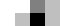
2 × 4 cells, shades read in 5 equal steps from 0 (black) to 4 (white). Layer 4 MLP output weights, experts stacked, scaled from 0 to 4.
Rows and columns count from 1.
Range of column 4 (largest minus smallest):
0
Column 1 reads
4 4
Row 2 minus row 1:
0 -1 -2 0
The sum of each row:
13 10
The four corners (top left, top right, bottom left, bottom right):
4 3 4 3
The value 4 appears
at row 1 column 1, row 1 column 2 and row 2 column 1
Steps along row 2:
down down up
